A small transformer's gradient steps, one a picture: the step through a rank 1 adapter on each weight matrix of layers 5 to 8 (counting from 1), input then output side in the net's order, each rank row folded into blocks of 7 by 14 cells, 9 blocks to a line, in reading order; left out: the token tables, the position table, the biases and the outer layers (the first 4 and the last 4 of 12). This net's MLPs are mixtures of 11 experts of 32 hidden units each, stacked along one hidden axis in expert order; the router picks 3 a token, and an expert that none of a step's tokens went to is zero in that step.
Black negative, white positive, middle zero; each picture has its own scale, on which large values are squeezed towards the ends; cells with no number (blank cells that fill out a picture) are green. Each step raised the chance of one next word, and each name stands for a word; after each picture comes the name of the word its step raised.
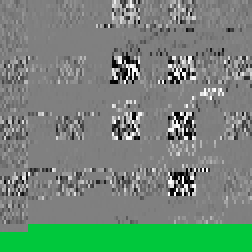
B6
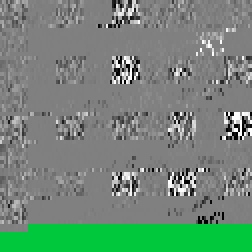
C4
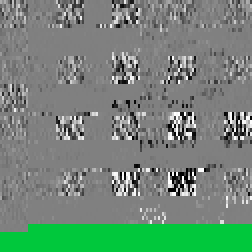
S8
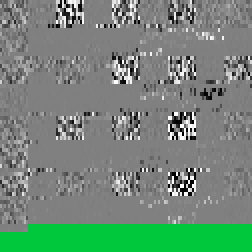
S8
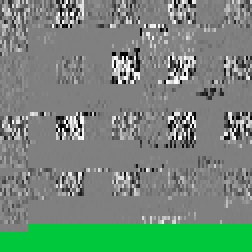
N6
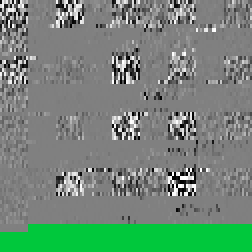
C4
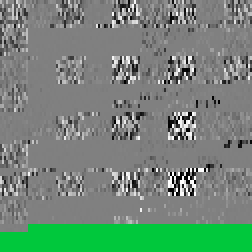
S8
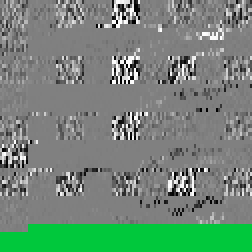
C4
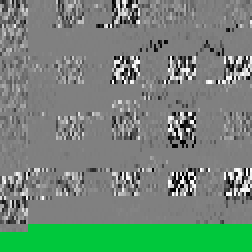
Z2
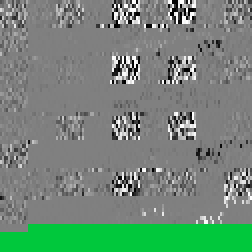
N6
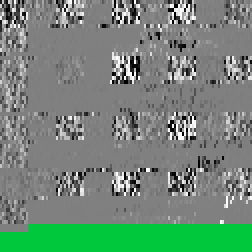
N6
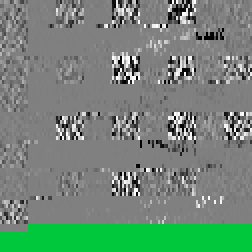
N6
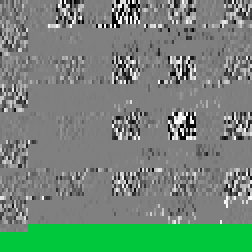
Z2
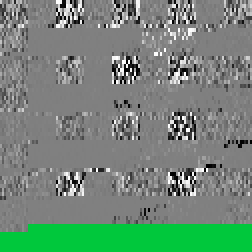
C4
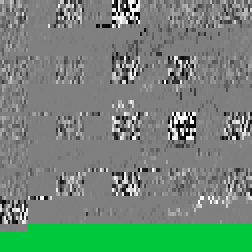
Z2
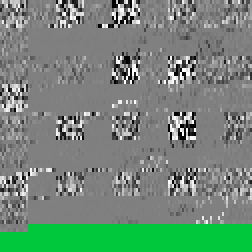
Z2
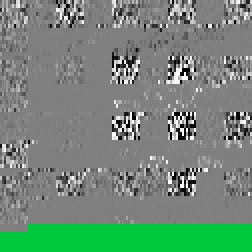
B6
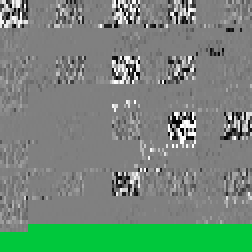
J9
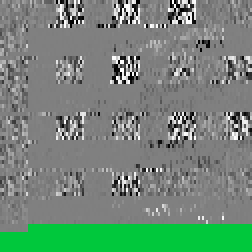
N6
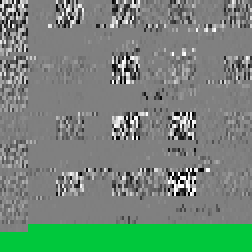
C4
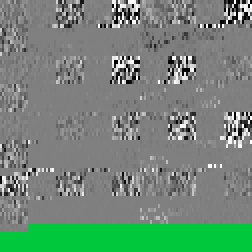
J9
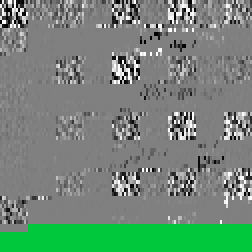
N6
